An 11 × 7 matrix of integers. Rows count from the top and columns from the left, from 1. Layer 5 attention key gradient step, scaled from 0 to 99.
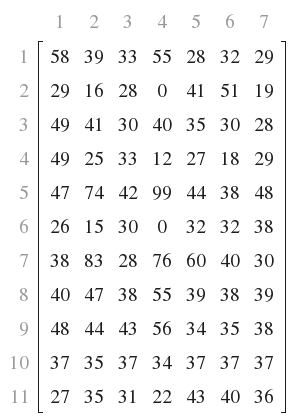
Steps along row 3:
down down up down down down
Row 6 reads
26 15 30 0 32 32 38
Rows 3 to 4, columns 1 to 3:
49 41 30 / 49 25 33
